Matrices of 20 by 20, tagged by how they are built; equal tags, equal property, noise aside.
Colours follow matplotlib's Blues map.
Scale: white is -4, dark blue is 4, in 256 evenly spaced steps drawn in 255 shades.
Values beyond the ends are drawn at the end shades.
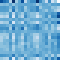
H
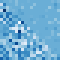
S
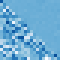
S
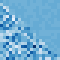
S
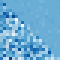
S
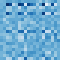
H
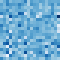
H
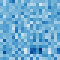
H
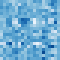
H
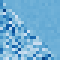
S
